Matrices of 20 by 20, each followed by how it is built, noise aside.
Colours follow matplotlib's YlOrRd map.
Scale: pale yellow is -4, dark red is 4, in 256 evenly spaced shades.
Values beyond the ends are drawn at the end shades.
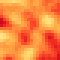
smooth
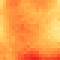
smooth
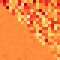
upper triangular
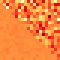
upper triangular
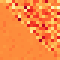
upper triangular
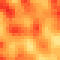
smooth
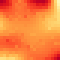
smooth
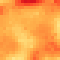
smooth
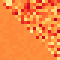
upper triangular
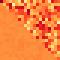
upper triangular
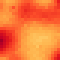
smooth
